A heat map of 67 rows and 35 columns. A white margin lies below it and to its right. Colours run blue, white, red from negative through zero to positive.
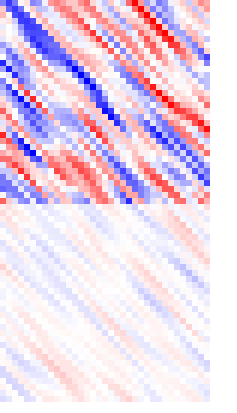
Slope: none. Grain: diagonal, down to the right. Seam: horizontal, 50% of the way down, the bottom part calmer. Ninth with the lowest average: top left.
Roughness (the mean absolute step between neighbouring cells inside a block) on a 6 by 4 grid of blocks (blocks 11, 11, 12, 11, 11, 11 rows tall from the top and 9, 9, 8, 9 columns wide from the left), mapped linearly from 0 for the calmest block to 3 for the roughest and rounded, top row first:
2232 | 3232 | 3223 | 0000 | 0000 | 0000
